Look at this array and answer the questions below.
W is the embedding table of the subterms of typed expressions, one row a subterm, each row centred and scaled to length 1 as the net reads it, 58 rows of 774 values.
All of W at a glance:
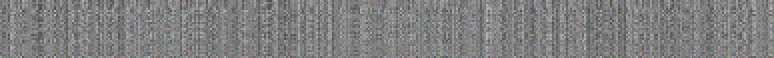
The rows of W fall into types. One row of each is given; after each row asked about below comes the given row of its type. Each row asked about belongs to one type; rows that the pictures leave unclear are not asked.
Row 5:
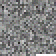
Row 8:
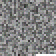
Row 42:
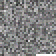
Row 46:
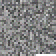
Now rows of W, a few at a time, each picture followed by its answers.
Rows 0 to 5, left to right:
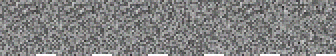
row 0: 5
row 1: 5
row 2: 5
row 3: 42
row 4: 5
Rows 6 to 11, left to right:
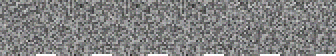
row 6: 5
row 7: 8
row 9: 8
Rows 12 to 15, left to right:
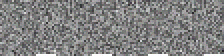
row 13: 8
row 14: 42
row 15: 46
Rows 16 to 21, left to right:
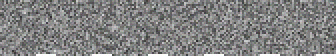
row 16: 42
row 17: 46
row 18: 5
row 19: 5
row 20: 8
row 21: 46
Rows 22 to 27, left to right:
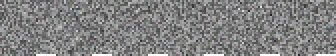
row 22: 42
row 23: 5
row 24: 5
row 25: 8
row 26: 8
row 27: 8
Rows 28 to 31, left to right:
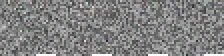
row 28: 5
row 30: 42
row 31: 8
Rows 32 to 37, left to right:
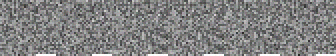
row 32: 8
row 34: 46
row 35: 46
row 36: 46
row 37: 8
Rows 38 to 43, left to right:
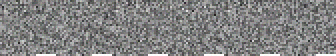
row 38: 5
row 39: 46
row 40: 42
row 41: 8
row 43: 8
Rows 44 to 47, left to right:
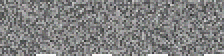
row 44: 42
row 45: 5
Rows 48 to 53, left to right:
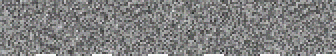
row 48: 46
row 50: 5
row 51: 8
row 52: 42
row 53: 5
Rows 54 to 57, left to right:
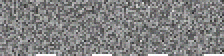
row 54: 8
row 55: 5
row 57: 8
